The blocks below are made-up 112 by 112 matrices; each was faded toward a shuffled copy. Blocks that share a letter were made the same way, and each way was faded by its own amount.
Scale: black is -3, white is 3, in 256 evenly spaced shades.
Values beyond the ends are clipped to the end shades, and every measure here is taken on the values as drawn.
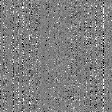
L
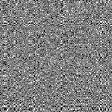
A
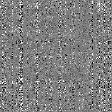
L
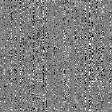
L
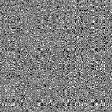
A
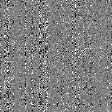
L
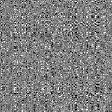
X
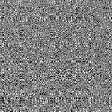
A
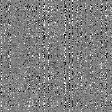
L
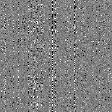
L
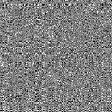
A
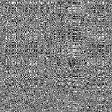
A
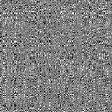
X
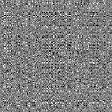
X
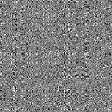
X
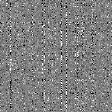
L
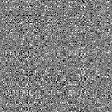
X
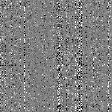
L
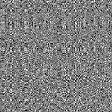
A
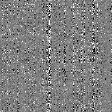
L
